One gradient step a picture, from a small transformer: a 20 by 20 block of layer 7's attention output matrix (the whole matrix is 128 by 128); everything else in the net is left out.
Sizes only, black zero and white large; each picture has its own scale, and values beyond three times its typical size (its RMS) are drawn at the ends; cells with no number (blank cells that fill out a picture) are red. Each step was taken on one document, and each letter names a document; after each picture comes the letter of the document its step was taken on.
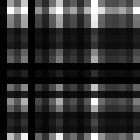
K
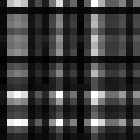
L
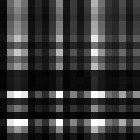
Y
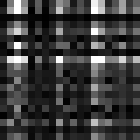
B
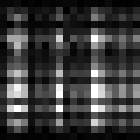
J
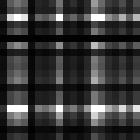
J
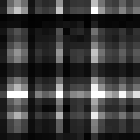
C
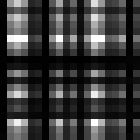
L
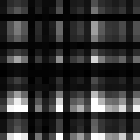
C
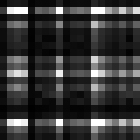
B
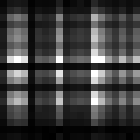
J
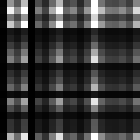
K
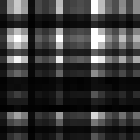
J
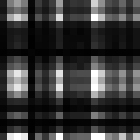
B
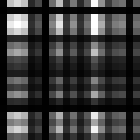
L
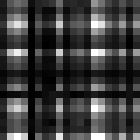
J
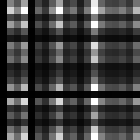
K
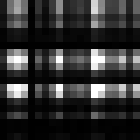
B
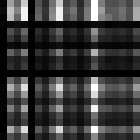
K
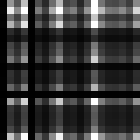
K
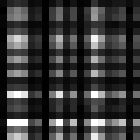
L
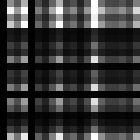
K
